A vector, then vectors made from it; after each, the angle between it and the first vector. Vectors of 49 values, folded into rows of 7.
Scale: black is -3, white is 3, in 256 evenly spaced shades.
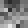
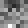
nearly parallel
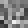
orthogonal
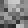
nearly opposite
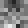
nearly parallel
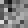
partly aligned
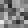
orthogonal
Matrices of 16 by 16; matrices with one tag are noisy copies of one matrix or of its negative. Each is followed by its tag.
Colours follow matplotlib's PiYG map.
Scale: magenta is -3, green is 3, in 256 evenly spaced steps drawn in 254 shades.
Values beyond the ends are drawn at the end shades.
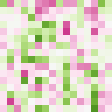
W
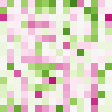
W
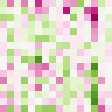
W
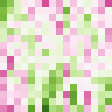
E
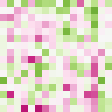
W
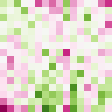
E
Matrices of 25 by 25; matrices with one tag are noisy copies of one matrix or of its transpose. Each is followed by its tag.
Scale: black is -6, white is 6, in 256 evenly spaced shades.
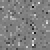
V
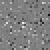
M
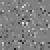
M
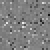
M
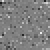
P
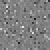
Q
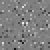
M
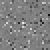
M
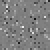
Q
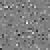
Q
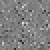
M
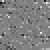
P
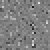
V
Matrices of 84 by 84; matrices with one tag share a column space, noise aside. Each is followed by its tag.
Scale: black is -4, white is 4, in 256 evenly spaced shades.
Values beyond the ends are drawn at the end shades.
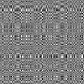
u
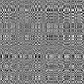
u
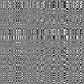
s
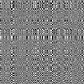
s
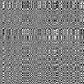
s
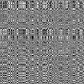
s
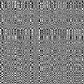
s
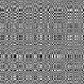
u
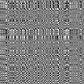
s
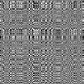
s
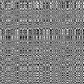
s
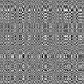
u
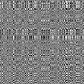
s
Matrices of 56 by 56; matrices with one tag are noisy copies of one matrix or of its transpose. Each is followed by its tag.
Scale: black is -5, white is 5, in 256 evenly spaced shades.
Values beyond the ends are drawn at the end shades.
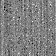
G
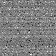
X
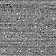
G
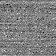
G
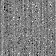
G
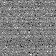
X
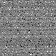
X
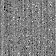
G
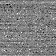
G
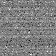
X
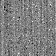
G
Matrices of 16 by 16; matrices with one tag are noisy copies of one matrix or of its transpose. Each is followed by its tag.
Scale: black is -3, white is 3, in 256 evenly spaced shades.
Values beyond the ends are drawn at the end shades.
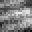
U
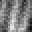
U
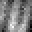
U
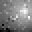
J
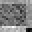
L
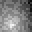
J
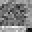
L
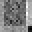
L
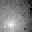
J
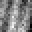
U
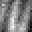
U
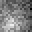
J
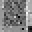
L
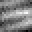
U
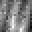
U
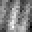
U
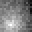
J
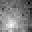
J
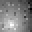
J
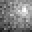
J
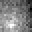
J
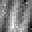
U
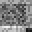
L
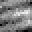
U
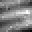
U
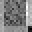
L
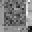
L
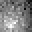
J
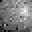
J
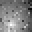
J
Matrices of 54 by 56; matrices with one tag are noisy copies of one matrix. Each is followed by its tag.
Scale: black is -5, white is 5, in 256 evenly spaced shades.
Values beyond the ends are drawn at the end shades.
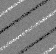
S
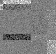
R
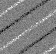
S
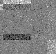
R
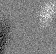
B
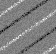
S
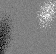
B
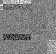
R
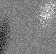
B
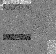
R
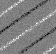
S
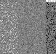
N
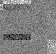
R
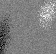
B
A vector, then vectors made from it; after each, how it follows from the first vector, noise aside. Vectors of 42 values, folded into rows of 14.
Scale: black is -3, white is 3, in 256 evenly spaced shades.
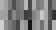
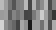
copied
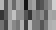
reversed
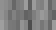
shrunk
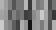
copied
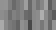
shrunk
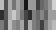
reversed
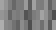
shrunk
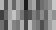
reversed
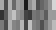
reversed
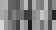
copied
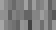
shrunk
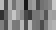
reversed
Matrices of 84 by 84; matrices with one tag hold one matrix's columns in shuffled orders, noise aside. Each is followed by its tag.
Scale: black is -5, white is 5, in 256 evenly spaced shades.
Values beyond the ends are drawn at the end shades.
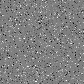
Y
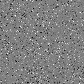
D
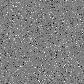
Y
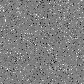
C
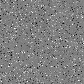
Y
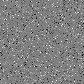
Y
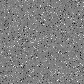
Y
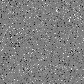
C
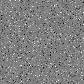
Y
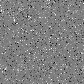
C
